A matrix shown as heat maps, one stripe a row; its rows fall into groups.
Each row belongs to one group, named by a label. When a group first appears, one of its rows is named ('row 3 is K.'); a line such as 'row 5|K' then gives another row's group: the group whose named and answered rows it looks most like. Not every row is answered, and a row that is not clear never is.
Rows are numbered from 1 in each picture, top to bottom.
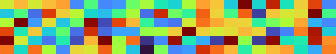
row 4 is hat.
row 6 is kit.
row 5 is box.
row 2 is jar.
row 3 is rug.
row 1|jar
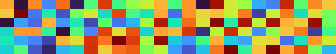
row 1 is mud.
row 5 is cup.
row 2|rug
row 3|jar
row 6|cup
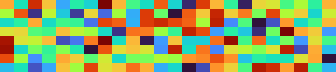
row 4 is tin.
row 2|rug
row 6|box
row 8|cup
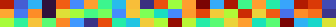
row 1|hat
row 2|hat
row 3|mud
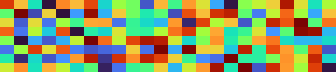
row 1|tin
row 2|rug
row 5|cup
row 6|jar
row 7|cup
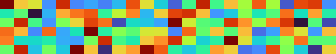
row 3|box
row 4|rug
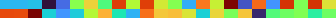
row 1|cup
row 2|mud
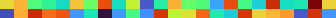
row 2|jar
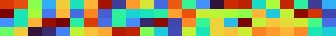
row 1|box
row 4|cup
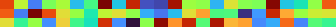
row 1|box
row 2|kit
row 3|mud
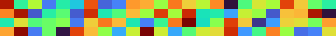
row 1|tin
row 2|tin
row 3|mud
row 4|rug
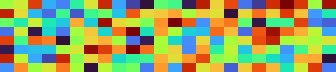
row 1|kit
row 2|tin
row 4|cup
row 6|cup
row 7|hat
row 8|jar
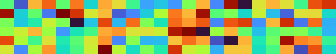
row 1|kit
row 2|hat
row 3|box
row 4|mud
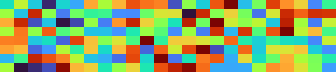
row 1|cup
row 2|kit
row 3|rug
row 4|jar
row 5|rug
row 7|jar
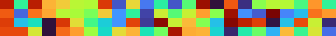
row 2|kit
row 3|hat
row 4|tin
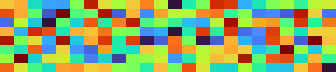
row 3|cup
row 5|box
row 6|mud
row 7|jar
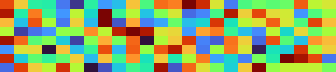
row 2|box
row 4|cup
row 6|mud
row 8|jar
